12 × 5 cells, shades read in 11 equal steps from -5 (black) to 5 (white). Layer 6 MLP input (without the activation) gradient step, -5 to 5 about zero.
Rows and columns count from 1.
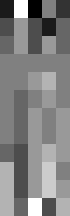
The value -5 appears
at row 1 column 3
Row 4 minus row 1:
4 -5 5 0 3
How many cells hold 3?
2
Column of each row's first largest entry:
2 2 2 1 4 4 3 3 4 4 4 3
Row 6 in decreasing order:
1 0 0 0 -1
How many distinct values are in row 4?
1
